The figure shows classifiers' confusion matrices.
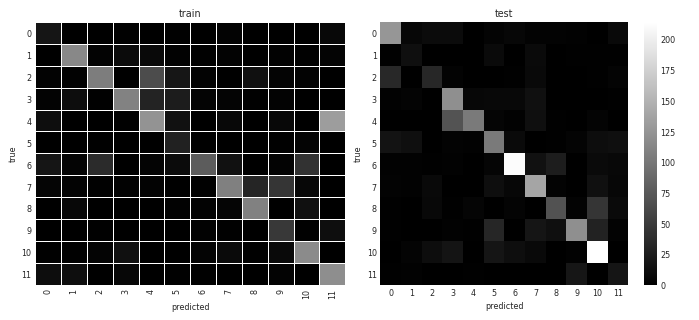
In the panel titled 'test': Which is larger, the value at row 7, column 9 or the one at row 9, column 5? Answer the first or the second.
the second
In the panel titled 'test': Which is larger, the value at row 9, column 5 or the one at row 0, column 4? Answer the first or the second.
the first
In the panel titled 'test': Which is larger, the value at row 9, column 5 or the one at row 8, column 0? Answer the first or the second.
the first
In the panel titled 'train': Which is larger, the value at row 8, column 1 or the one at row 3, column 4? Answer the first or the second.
the second
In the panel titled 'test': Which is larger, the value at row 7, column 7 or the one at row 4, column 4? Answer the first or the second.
the first
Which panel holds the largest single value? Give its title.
test
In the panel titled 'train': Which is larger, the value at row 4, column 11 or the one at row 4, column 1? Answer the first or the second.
the first
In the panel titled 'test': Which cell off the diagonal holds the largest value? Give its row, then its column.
4, 3
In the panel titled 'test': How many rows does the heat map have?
12
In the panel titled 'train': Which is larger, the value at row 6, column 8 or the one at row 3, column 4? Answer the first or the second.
the second
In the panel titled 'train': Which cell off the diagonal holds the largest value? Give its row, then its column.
4, 11
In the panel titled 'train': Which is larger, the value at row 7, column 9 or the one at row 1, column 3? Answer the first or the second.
the first
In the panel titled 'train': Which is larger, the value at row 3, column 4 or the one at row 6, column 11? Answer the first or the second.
the first
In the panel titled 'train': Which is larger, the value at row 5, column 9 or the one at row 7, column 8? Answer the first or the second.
the second
